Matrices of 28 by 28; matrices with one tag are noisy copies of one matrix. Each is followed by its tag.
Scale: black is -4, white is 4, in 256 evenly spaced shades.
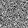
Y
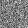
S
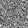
Y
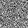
Y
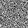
Y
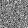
S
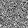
Y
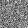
S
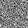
Y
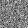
S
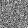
S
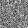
S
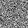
Y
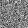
S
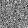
S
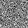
Y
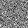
Y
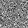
Y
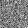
S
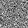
Y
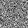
Y
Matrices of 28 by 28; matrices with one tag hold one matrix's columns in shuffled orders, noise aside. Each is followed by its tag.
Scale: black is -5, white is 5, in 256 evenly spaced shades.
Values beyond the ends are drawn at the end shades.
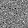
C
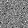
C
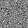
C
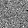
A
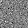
C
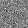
A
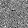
A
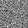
A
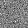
C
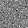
A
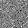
A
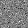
C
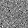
A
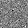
A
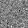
A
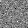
C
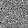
C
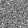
A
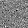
A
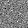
C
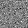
C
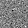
A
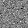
C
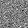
A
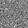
A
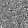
A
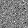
C
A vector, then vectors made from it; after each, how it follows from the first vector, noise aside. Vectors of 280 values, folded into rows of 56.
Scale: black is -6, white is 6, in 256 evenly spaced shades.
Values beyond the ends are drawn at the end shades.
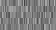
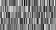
scaled up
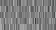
wrapped around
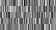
scaled up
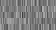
wrapped around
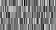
scaled up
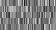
scaled up
